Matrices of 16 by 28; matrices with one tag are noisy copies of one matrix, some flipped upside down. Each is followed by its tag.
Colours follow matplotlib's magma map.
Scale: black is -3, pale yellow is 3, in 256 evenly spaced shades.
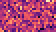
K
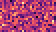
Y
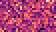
K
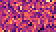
K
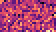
K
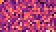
K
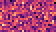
Y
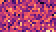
K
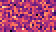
Y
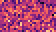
K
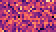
K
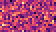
Y
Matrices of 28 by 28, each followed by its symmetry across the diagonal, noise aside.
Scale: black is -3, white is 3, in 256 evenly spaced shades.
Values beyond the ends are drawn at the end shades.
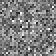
symmetric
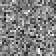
neither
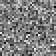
neither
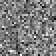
neither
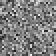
antisymmetric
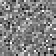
symmetric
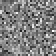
neither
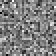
antisymmetric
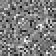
symmetric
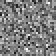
neither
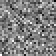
antisymmetric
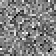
symmetric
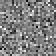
antisymmetric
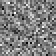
antisymmetric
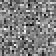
antisymmetric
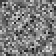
symmetric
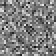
symmetric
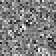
antisymmetric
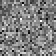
neither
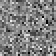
neither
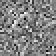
symmetric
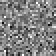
neither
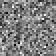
antisymmetric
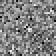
symmetric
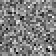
antisymmetric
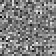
neither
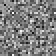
symmetric
